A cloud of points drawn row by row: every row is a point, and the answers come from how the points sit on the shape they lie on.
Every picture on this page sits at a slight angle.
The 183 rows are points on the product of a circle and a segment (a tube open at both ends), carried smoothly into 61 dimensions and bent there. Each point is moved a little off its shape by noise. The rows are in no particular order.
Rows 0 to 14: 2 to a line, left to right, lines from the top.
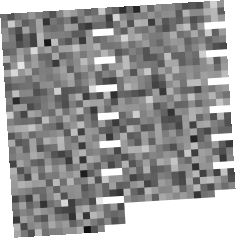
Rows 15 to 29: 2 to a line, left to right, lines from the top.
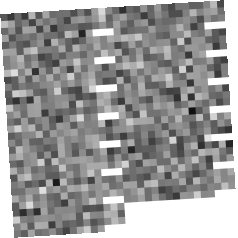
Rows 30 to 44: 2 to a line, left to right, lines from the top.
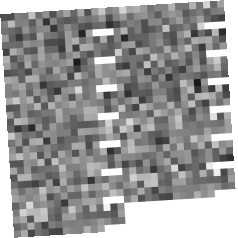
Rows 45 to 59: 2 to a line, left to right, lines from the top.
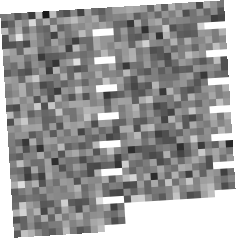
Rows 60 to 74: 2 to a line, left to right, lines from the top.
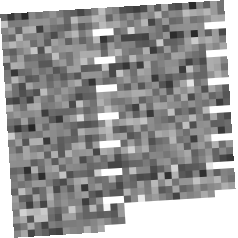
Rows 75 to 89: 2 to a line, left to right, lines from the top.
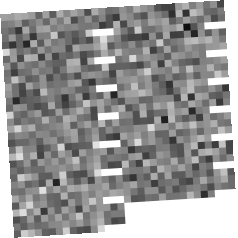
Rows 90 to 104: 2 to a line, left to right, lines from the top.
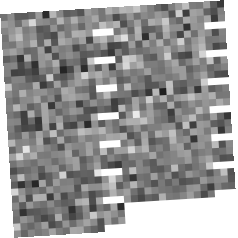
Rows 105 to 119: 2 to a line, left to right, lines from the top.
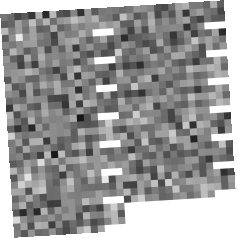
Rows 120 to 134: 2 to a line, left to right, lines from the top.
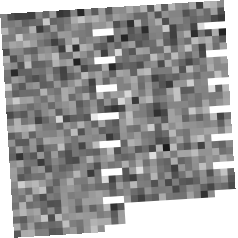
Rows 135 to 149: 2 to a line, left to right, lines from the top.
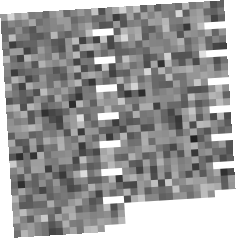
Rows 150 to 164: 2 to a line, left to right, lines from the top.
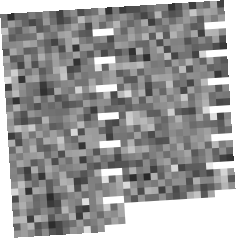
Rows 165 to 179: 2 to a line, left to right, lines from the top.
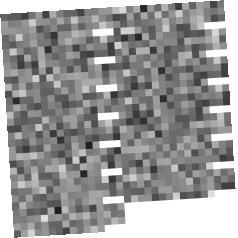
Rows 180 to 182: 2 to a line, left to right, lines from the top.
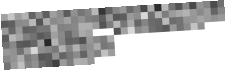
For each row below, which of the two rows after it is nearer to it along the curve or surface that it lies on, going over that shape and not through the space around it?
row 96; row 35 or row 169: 35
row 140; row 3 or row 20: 3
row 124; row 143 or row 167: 167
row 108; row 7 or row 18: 7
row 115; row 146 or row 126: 126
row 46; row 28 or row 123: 123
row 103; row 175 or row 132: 175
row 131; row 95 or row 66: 66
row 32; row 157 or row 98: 157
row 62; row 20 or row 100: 100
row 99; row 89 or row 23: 89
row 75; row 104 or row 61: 104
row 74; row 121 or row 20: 121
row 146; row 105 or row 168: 168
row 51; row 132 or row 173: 132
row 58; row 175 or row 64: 175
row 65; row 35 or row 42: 42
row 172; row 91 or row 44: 91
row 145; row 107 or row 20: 107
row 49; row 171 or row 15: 15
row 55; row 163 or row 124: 124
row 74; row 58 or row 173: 58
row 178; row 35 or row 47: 35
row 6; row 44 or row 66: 66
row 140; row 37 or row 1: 1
